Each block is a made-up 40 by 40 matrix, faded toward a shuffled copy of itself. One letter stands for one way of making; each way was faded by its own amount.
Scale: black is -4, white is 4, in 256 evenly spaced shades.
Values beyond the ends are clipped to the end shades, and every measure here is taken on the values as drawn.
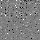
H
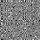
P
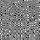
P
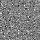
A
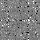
H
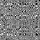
P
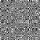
P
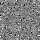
A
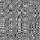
P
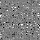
H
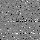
H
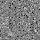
A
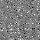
H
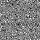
A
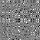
P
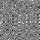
P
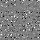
H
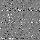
H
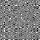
P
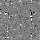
H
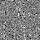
A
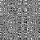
P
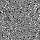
A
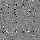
H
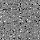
H
